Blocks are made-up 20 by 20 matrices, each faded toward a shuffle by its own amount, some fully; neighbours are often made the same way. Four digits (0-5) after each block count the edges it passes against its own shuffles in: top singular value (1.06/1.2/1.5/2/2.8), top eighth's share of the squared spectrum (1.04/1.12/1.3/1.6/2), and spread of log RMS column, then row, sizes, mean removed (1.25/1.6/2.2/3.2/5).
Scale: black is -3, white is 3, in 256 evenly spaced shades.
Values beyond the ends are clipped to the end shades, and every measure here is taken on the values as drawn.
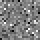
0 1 0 0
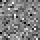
0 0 0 0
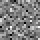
1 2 0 0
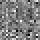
3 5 2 2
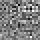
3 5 1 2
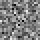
2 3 0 0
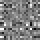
3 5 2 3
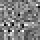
3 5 1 1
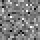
0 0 0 0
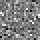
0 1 0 0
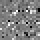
3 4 1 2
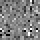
3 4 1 1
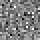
2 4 0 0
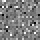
1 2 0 1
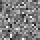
0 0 0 0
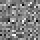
3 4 1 2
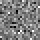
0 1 0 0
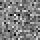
1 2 0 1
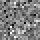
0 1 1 0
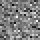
0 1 0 0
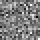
0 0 0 0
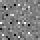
1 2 0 0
